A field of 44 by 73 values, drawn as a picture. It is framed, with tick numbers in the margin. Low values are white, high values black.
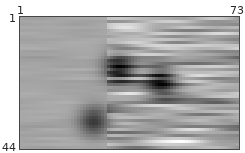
The left part is calmer, up to a seam about 40% of the way across. The centre is the ninth with the highest average. There are three bumps. Overall the values sit about 40% of the way up the scale. There is no overall slope.
